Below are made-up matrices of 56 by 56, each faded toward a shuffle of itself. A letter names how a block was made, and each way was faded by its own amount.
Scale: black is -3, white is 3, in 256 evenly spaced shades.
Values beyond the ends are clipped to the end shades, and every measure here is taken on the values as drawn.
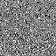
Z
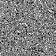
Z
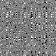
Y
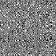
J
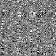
J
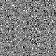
J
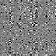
Y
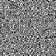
J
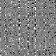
Y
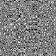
J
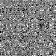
J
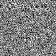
Z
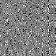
Y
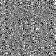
J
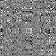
Y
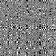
Y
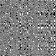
Y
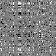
Y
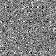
Z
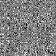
J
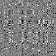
Y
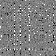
Y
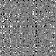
Y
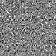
J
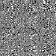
J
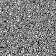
Z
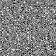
Z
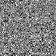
Z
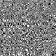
J
